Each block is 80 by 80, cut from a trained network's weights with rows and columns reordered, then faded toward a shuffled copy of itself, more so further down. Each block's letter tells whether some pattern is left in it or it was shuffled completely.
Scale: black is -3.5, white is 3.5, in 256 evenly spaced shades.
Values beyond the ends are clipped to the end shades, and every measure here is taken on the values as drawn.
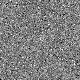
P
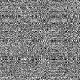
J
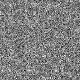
J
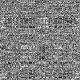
J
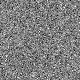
P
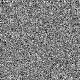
J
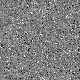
P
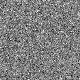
P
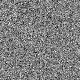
P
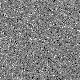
P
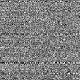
J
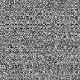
J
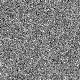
P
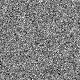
P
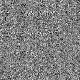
J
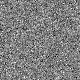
P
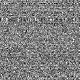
J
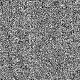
J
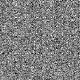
J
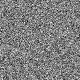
P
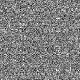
J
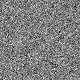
P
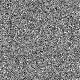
P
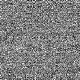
J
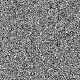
J
